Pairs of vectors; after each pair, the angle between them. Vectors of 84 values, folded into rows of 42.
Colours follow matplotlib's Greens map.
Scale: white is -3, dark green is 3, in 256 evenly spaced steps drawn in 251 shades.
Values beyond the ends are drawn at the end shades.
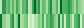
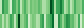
partly aligned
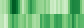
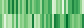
partly aligned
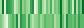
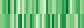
orthogonal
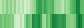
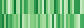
orthogonal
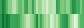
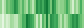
nearly opposite
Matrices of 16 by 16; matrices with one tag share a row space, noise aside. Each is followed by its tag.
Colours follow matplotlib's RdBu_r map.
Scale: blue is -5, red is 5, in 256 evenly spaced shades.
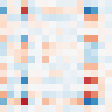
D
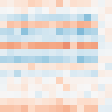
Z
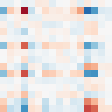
D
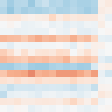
Z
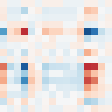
D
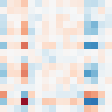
D
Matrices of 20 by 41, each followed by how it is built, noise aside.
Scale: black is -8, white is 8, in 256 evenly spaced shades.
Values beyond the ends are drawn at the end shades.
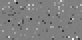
sparse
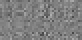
low rank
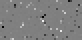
sparse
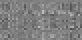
low rank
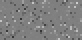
sparse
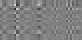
low rank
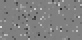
sparse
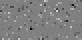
sparse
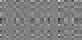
low rank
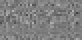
low rank
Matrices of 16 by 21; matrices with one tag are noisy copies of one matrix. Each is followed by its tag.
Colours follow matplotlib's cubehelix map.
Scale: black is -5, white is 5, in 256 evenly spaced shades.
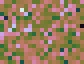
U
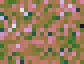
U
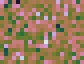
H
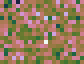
H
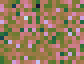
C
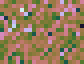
U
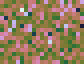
U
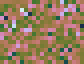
U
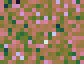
H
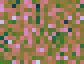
C
